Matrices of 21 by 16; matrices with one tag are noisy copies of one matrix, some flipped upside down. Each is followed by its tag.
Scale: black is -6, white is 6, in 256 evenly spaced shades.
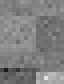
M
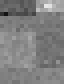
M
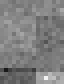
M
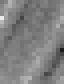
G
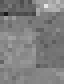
M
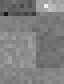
M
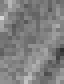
G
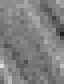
G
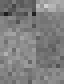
M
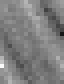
G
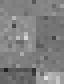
M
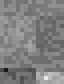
M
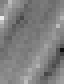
G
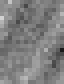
G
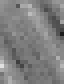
G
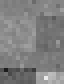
M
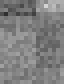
M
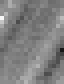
G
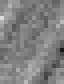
G
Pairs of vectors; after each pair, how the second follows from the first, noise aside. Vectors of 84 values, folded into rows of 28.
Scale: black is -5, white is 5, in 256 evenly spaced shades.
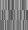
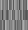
sign-scrambled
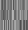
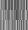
wrapped around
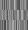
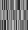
scaled up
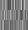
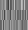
sign-scrambled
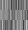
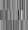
wrapped around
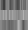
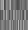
sign-scrambled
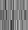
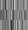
copied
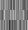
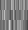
sign-scrambled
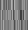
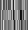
scaled up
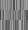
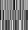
scaled up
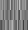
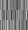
wrapped around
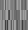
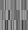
copied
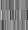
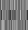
sign-scrambled
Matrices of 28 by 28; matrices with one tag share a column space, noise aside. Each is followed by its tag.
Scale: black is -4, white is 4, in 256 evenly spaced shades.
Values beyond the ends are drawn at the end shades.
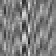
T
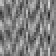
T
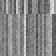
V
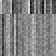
V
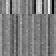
V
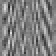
T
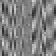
T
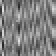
T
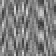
T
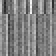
V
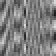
T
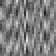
T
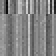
V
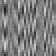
T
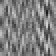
T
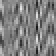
T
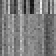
V
